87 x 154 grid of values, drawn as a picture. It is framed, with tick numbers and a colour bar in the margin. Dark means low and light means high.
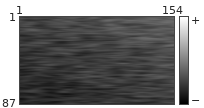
Mirror symmetry: none. Ninth with the highest average: top right. Slope: up to the top right. Grain: streaks across.
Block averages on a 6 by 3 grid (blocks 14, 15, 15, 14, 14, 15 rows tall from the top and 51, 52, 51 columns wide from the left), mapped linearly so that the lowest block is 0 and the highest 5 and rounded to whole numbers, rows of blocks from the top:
3 4 5 | 2 3 5 | 2 2 3 | 1 2 3 | 0 2 2 | 0 1 2
